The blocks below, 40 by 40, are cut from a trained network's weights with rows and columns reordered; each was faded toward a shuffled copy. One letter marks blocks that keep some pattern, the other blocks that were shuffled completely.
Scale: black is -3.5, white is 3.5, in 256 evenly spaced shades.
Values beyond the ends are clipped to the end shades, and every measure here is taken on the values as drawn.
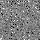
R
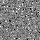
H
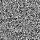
R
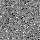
H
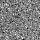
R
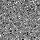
H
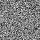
H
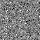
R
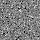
H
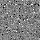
R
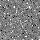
H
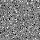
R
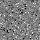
H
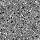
H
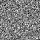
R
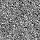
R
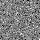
H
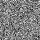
H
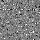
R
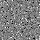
H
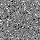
H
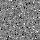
H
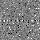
R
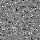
R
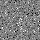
H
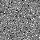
H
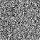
R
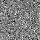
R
